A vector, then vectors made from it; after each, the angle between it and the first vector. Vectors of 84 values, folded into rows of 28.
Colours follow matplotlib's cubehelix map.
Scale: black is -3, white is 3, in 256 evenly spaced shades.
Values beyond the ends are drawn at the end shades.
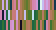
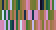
nearly opposite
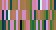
nearly parallel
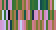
nearly opposite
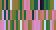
nearly opposite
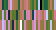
nearly opposite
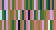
orthogonal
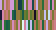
orthogonal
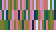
partly aligned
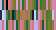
partly opposed
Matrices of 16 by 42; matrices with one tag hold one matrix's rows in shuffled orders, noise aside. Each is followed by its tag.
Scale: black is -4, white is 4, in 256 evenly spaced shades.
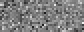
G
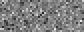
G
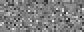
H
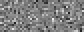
H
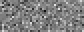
G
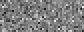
G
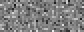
H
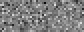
G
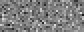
G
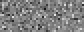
G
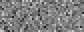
G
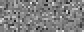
H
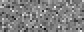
G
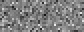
G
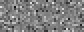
H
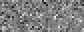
G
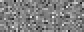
H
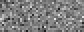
G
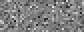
H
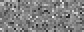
H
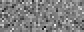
G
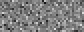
G
